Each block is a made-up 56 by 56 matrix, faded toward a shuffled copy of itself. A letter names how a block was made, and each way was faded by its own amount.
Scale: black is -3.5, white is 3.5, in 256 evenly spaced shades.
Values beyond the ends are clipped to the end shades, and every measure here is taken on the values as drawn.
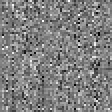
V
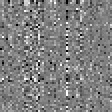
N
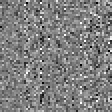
V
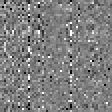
N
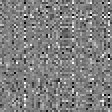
N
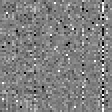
N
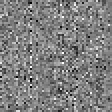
V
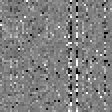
N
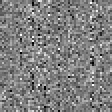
V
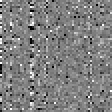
N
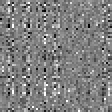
N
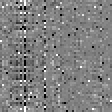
N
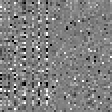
N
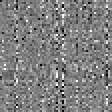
N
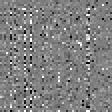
N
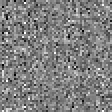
V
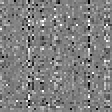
N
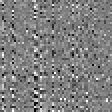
N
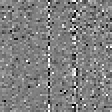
N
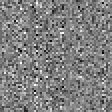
V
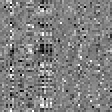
N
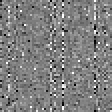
N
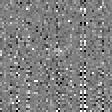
N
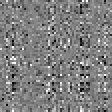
N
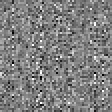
V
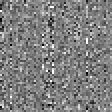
V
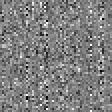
V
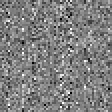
V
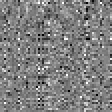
N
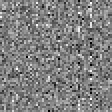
V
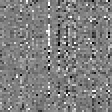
N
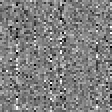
V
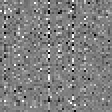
N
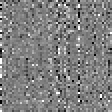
N
